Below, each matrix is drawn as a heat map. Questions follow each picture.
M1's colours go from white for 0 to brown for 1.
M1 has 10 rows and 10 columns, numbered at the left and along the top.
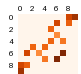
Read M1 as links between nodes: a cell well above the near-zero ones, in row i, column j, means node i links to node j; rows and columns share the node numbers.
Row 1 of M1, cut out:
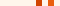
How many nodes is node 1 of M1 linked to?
2
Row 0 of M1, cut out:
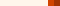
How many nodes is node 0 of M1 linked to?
2
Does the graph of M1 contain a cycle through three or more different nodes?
no
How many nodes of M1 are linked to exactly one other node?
3
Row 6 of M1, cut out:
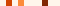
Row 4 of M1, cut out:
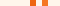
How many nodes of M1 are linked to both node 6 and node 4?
1
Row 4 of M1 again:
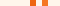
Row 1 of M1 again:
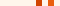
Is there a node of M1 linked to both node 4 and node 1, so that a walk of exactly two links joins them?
no
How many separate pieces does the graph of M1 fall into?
1
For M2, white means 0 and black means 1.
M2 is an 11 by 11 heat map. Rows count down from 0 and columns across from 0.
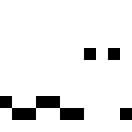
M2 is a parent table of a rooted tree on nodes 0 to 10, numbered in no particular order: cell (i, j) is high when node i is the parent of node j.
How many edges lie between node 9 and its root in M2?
2
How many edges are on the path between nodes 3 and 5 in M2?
4
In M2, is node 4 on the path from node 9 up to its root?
yes
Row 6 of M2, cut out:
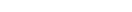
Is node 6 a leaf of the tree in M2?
yes
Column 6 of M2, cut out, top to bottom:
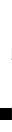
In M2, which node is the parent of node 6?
9
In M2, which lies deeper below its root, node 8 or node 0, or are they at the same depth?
node 0
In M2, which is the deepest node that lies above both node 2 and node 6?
9
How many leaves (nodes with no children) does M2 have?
8
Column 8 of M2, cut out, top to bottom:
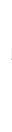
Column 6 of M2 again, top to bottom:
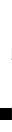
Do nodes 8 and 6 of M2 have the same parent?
no
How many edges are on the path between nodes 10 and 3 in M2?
4
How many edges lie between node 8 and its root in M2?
0
